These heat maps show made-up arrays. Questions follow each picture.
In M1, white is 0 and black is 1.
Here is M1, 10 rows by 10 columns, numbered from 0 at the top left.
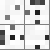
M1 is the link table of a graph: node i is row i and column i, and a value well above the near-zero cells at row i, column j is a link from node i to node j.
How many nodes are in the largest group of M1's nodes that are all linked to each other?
2
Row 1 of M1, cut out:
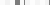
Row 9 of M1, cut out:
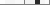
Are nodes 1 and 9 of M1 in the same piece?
no
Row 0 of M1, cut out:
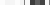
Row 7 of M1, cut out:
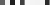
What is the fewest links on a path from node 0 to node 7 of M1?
1
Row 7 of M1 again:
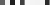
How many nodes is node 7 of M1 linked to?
4
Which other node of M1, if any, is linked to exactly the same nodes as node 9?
node 4
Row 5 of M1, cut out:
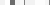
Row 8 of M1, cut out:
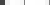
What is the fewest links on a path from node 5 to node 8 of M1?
4
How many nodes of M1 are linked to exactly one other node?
7
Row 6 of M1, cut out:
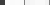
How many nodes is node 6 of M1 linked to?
1
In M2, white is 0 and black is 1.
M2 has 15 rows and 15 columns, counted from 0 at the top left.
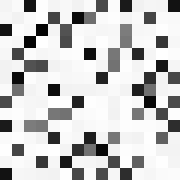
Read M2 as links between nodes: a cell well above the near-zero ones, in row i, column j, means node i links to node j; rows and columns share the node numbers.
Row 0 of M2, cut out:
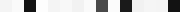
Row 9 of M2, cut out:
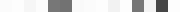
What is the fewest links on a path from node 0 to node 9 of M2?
3
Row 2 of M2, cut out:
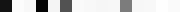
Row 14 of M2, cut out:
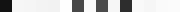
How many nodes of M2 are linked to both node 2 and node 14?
2
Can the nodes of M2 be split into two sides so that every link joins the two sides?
no
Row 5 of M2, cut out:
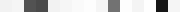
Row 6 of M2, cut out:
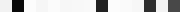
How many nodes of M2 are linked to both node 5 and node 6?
0
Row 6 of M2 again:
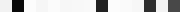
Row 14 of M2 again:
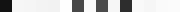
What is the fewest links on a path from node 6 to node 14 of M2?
1
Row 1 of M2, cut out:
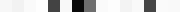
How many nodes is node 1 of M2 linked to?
4
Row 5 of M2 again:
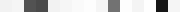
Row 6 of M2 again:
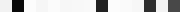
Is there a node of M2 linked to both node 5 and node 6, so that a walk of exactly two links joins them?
no
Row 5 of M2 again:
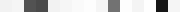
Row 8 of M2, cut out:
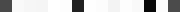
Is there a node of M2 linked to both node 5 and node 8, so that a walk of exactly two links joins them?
no
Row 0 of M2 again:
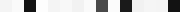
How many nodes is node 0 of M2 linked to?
4
